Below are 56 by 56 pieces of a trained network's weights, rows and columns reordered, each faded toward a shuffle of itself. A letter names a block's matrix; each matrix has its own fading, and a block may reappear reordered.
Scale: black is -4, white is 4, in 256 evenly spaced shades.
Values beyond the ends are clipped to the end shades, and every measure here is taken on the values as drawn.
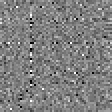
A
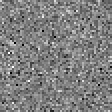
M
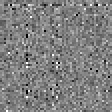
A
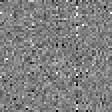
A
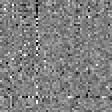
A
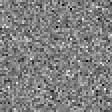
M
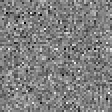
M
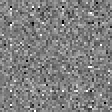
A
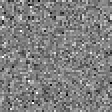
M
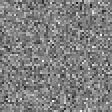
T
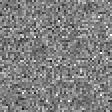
T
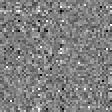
A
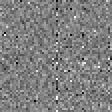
A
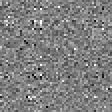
A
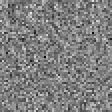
T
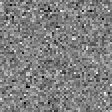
M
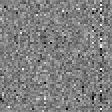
A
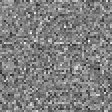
T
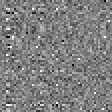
A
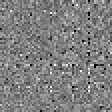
A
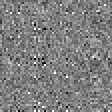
A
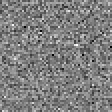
T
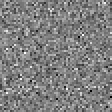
M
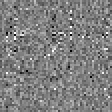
A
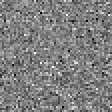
M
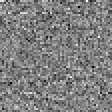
T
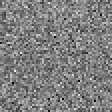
T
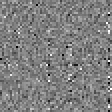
A
